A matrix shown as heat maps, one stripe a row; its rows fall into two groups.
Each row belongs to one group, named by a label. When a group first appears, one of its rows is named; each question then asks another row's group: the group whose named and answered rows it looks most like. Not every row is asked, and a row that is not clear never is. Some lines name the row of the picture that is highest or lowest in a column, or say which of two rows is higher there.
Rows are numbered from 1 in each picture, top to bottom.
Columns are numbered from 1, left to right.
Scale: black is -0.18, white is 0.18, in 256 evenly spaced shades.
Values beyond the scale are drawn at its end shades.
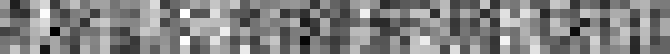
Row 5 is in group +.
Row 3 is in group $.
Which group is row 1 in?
$
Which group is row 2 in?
+
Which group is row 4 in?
$
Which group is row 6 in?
+
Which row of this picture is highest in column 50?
2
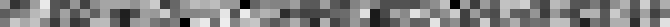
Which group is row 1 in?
$
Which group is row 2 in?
+
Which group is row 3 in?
$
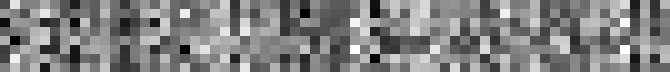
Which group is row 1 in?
+
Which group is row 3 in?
+
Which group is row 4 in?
+
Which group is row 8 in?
+
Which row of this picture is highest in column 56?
5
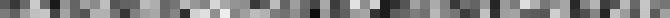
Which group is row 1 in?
$
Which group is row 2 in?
$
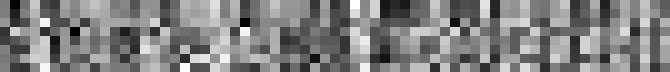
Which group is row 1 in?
$
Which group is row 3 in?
$
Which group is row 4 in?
+
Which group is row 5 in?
+
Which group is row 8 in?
+
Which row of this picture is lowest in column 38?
7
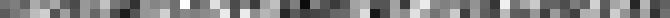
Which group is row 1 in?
+
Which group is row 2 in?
+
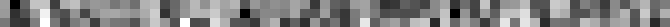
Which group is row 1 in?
$
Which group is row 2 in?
$
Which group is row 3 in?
+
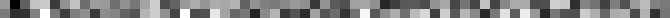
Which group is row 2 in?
+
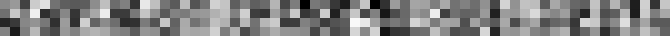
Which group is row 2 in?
$
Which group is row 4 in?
$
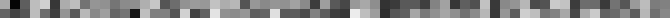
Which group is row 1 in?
$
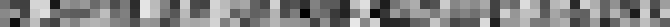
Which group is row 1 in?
+
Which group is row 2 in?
+
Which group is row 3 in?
$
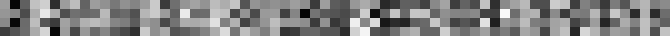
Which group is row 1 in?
$
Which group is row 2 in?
+
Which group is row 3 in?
$
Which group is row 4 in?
+
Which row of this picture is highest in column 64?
1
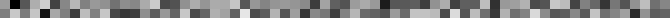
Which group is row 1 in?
$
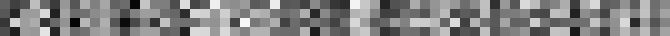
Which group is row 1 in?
+
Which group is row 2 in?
$
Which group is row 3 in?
+
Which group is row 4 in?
$
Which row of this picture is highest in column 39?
3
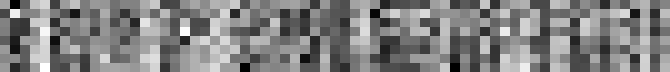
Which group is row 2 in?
+
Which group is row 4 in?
+
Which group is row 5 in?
$
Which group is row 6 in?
$
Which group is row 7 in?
$
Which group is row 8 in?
$
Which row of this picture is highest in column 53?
8
